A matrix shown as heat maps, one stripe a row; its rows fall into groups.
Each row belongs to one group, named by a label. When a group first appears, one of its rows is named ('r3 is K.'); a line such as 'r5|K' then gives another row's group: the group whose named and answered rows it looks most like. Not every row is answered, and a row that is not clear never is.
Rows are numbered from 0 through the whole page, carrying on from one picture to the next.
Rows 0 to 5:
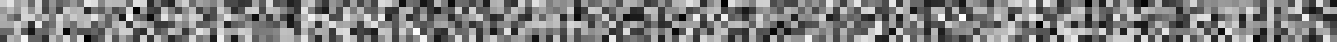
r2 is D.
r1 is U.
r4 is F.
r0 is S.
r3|S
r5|U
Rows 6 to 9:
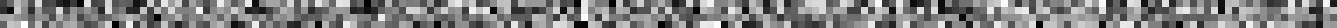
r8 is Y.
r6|F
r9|U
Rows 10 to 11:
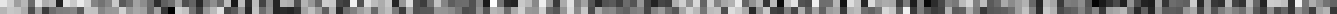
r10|S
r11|S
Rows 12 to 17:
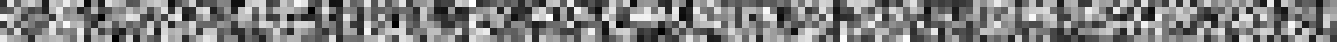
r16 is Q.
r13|Y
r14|Y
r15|U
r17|Q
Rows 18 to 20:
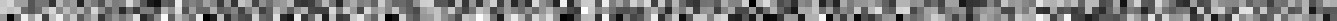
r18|Y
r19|Q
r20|D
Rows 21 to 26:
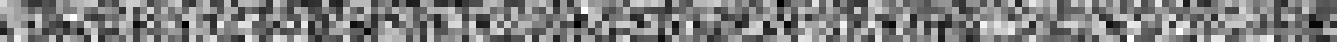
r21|Y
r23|U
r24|F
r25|F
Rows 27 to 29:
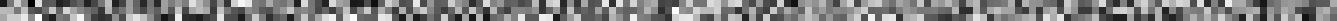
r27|F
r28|U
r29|S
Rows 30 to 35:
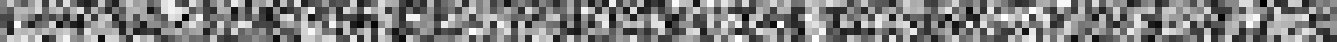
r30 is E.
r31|D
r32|F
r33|F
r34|D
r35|S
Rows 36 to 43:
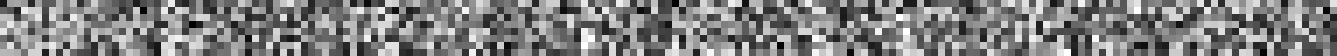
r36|F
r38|E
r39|S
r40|Q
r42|E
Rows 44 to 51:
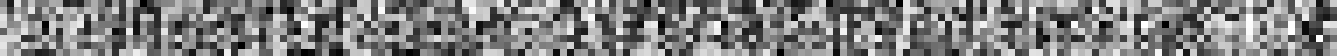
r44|D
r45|D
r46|Q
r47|U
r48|U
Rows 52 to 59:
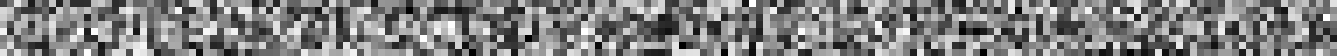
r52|F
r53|Y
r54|U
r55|Q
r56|Q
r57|E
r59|S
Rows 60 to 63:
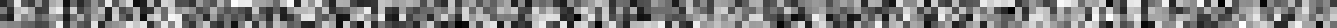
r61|D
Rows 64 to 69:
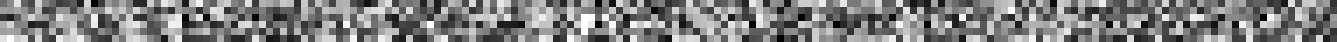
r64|F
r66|D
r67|Y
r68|E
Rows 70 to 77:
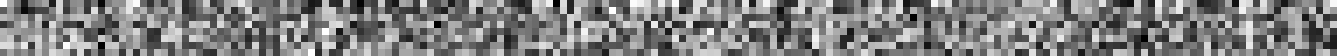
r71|Y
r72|S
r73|F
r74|E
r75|E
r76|S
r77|U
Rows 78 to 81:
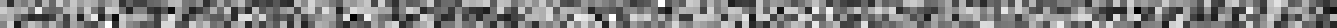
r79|S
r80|Y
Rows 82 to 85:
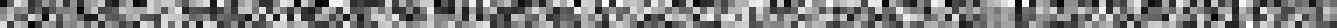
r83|Y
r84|E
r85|Q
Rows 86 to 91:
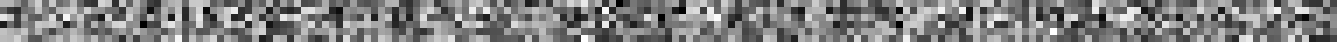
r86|E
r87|D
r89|D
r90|S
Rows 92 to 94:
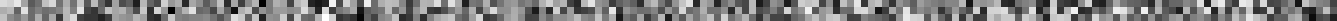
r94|E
